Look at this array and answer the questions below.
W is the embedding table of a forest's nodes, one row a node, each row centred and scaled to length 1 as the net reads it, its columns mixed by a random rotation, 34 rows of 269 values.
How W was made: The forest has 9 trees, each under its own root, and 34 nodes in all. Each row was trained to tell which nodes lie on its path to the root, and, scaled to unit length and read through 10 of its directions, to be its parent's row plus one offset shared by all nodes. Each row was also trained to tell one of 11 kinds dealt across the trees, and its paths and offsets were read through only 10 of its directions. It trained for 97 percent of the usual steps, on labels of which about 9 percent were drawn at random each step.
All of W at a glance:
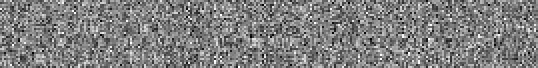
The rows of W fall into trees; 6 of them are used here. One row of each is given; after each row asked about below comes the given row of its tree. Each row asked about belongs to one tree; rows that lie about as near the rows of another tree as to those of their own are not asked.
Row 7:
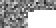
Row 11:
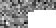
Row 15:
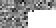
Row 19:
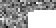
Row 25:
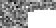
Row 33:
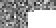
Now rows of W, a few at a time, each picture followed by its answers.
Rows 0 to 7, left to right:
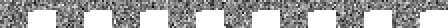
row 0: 33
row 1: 11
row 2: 15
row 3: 25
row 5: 25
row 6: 11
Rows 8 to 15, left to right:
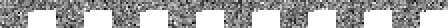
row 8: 15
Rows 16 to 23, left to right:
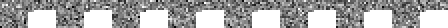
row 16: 11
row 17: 7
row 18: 7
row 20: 19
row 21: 19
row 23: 33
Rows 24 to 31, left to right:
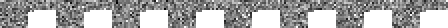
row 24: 15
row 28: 15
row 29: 25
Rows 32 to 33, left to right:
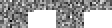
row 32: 33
